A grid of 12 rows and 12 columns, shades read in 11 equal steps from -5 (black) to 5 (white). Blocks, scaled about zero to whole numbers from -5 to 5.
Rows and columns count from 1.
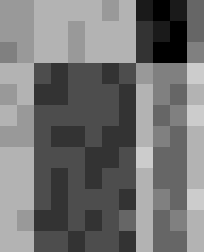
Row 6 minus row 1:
1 0 -4 -4 -4 -4 -3 -5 6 4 4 4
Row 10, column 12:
3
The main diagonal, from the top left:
1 1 2 -3 -2 -2 -3 -2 2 0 0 2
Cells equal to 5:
0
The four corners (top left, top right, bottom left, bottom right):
1 -1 2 2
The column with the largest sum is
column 12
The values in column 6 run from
-3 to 2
